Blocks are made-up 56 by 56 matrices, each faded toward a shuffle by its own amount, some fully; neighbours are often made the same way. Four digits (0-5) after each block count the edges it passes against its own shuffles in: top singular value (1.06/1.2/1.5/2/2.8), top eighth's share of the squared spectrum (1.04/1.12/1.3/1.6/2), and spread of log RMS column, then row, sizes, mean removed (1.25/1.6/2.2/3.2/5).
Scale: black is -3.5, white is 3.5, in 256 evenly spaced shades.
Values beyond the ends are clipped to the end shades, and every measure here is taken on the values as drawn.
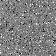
1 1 0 0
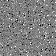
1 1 0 0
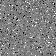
0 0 0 0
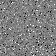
0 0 0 0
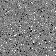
0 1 0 0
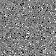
3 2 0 1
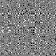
4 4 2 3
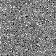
0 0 0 0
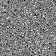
0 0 0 0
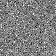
0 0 0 0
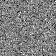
0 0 0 0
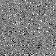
3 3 1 2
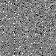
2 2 1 0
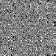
3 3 2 1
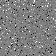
0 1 0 0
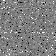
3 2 0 1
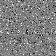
1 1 0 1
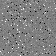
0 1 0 0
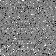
2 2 0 1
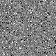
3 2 1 1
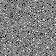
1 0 0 0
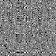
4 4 1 2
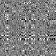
4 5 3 3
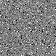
2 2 0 0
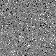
1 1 0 0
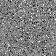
2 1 0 0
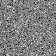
1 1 0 0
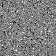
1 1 0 0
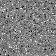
2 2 0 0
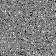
2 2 0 0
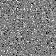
2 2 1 0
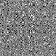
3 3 2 1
